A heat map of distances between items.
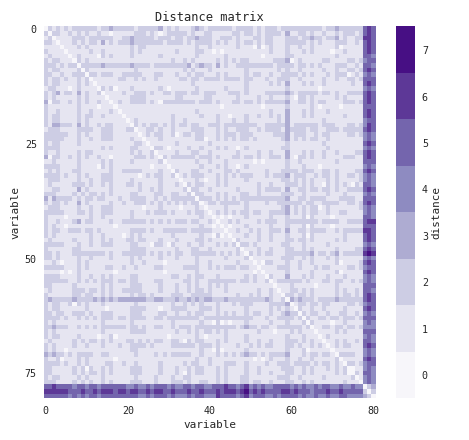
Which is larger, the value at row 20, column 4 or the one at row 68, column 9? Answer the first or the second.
the second
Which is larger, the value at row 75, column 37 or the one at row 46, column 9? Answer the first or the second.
the first
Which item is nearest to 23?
32
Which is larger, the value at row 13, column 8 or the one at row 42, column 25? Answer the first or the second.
the first
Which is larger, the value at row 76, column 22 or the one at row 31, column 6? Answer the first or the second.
the first
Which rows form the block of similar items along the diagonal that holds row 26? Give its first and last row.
0 to 77
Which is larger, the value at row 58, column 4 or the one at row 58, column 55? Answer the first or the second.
the second
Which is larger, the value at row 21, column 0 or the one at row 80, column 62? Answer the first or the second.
the second
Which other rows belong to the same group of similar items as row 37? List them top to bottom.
0, 1, 2, 3, 4, 5, 6, 7, 8, 9, 10, 11, 12, 13, 14, 15, 16, 17, 18, 19, 20, 21, 22, 23, 24, 25, 26, 27, 28, 29, 30, 31, 32, 33, 34, 35, 36, 38, 39, 40, 41, 42, 43, 44, 45, 46, 47, 48, 49, 50, 51, 52, 53, 54, 55, 56, 57, 58, 59, 60, 61, 62, 63, 64, 65, 66, 67, 68, 69, 70, 71, 72, 73, 74, 75, 76, 77
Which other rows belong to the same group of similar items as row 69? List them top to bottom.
0, 1, 2, 3, 4, 5, 6, 7, 8, 9, 10, 11, 12, 13, 14, 15, 16, 17, 18, 19, 20, 21, 22, 23, 24, 25, 26, 27, 28, 29, 30, 31, 32, 33, 34, 35, 36, 37, 38, 39, 40, 41, 42, 43, 44, 45, 46, 47, 48, 49, 50, 51, 52, 53, 54, 55, 56, 57, 58, 59, 60, 61, 62, 63, 64, 65, 66, 67, 68, 70, 71, 72, 73, 74, 75, 76, 77
